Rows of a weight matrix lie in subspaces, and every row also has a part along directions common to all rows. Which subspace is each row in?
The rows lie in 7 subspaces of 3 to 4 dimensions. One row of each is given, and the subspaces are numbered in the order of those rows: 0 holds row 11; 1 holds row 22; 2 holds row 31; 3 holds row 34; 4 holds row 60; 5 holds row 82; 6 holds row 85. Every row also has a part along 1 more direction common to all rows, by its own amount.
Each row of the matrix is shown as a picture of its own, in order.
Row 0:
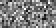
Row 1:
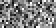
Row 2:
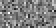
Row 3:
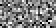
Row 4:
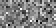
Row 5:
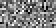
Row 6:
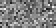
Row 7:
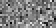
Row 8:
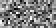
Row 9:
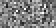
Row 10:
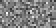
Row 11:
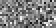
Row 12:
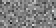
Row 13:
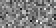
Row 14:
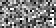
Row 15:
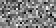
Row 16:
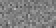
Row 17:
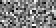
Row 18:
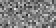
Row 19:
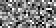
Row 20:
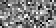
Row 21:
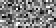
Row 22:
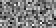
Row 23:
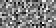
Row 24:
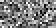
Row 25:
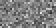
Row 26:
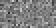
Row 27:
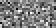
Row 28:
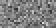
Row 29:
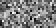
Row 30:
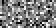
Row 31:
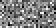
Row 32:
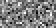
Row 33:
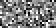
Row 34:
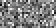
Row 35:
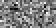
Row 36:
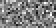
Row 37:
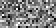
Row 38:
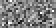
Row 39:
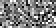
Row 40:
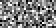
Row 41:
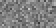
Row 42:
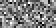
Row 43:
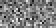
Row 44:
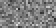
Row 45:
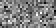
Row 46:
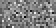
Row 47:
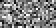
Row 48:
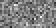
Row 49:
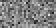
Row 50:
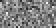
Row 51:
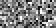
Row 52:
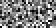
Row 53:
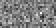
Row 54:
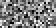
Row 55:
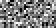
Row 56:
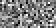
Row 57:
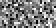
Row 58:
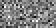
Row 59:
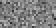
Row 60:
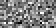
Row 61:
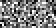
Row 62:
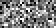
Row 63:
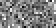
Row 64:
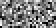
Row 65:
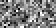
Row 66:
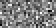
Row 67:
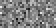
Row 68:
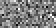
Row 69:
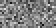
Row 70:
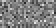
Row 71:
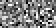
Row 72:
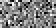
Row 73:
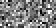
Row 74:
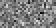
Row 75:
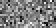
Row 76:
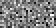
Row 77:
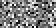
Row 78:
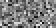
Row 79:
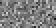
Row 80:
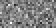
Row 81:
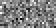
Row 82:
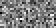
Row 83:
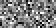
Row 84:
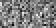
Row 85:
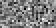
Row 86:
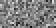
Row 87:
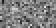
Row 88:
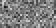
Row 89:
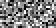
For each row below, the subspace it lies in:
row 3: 4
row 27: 1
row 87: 3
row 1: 0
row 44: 2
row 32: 2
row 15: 2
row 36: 2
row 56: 3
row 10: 1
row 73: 0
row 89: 4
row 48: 3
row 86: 4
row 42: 6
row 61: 1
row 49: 3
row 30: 3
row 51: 0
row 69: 6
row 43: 5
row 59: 1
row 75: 0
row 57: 0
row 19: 6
